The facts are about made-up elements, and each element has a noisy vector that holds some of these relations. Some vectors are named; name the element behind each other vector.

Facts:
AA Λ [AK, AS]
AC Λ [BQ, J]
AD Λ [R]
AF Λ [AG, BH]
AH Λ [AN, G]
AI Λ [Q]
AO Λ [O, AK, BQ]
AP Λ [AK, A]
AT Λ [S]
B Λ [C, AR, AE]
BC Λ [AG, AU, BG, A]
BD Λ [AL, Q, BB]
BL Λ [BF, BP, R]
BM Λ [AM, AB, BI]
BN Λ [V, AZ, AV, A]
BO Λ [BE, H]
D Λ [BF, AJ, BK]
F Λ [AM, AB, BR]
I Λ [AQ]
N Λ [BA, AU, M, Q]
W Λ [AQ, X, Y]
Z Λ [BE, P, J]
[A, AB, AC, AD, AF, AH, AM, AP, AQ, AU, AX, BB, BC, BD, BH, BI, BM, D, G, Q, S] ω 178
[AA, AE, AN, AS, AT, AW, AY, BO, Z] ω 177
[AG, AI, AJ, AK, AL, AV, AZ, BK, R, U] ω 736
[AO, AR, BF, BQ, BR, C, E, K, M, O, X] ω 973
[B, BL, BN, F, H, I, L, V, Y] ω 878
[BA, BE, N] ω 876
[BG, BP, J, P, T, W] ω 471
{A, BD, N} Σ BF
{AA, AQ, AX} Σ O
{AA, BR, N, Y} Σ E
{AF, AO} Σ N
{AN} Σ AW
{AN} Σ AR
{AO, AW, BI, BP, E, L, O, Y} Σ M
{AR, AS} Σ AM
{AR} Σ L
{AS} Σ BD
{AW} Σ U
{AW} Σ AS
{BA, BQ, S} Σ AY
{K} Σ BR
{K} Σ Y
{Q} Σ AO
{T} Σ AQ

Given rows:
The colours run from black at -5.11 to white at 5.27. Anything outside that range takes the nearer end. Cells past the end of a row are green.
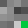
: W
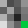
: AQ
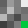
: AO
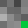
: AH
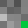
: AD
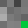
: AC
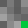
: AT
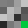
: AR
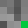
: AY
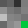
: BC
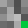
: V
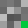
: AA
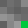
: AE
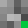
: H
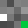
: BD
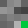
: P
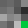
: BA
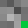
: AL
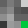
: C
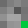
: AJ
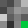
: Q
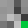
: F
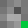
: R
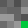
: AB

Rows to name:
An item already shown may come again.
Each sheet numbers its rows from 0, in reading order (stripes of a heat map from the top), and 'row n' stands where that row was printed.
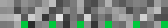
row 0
BL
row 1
AR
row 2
AF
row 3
Q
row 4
AI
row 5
AN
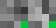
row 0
BE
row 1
BN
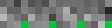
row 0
AH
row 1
S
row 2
AK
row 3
BA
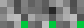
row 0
V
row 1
BA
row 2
V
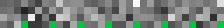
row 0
BA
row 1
A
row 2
L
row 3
AI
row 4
BR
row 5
BE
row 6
AW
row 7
M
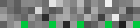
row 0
AT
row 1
O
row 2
Y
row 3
E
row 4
N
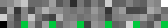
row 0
BF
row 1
BI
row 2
AP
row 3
BQ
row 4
BG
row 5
K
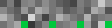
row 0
BM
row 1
AS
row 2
BB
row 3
BP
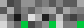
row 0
AQ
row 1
AM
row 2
AX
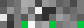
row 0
AF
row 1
T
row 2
G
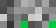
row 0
Q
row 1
U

